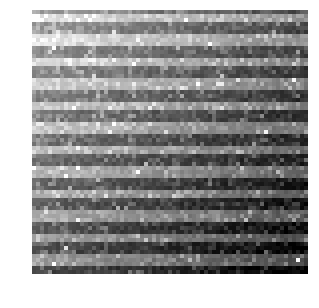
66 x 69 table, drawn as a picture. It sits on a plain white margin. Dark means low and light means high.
The ninth with the lowest average is the bottom right. The ninth with the highest average is the top left. The field climbs toward the top left. Horizontal stripes repeat 12 times down the table.
